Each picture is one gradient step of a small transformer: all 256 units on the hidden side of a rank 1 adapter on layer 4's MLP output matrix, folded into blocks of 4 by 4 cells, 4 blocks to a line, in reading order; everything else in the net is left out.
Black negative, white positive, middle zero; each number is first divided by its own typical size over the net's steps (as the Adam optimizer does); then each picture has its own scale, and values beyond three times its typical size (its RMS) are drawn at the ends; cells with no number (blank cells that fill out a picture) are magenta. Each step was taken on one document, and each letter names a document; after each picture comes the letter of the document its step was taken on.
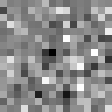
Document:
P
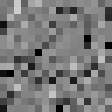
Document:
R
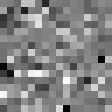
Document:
P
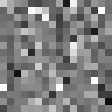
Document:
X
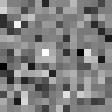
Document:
P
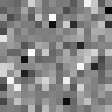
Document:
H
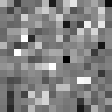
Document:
X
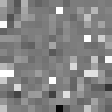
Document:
R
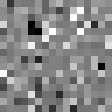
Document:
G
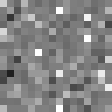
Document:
R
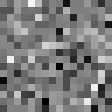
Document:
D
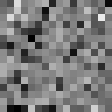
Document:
X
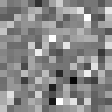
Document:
G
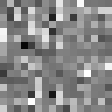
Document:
G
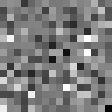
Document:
D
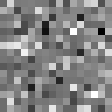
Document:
X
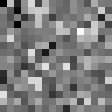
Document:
H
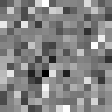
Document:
D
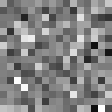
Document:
X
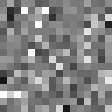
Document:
H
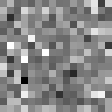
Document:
H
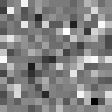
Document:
P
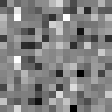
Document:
G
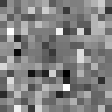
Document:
H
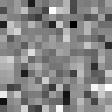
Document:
D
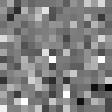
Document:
P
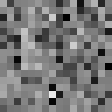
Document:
G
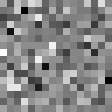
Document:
D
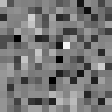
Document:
G
